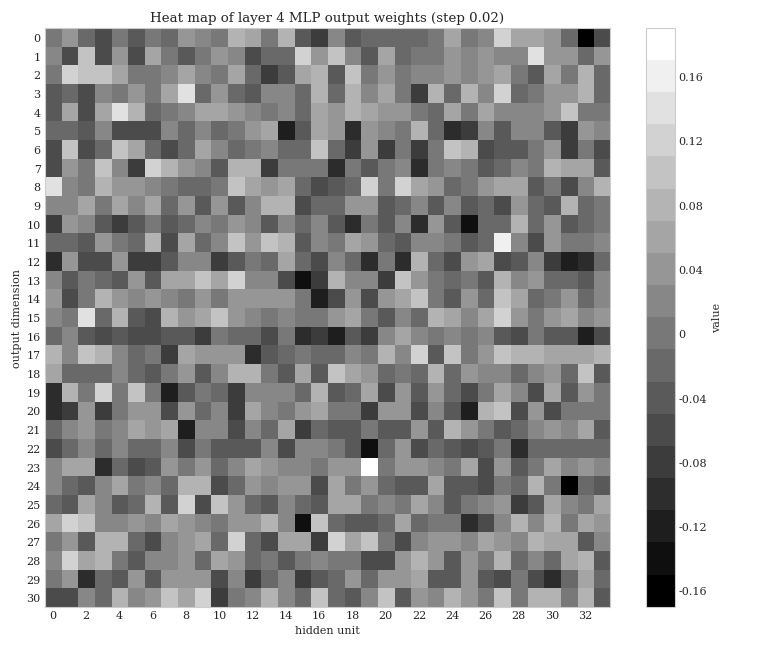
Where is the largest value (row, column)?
23 19
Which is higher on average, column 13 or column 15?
column 13
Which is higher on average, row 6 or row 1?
row 1
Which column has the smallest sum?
15
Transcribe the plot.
Title: Heat map of layer 4 MLP output weights (step 0.02)
x-axis: hidden unit, ticks 0 2 4 6 8 10 12 14 16 18 20 22 24 26 28 30 32
y-axis: output dimension, ticks 0 1 2 3 4 5 6 7 8 9 10 11 12 13 14 15 16 17 18 19 20 21 22 23 24 25 26 27 28 29 30 (0 at the top)
Colour bar: value, ticks -0.16 -0.12 -0.08 -0.04 0 0.04 0.08 0.12 0.16
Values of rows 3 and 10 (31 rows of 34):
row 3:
-0.04 -0.02 -0.06 0.02 0 0.04 0 0.06 0.14 -0.02 0.04 -0.02 -0.04 0.02 0.02 -0.02 0.08 -0.02 0.08 0.02 0.06 0 -0.08 0.08 -0.02 0.08 0.02 0.12 -0.02 0 0.04 0.04 0.08 -0.02
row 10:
-0.08 0.04 0.02 -0.04 -0.08 -0.04 0 -0.04 -0.02 0.02 0 0.04 0.02 -0.04 0.02 -0.02 0.02 -0.04 -0.1 0 -0.04 0.02 -0.1 0.04 -0.04 -0.14 -0.02 -0.02 0.08 -0.02 0.04 -0.04 -0.02 0
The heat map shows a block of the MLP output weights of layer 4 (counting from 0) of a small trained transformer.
